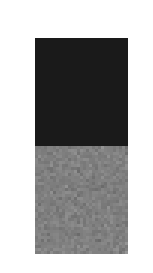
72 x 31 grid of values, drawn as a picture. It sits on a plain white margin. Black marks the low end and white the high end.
It is made of 2 by 1 panels. Panel 1,1: very low, flat. Panel 2,1: middling, fine-grained, faint in contrast.
